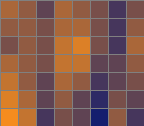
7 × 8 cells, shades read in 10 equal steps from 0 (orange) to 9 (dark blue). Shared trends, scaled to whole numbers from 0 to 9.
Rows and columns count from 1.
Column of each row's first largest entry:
7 7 7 6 6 6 6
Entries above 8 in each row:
0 0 0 0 0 0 1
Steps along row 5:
up up down up up down down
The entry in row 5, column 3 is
6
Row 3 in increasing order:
1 2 3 4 5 5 5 7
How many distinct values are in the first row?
5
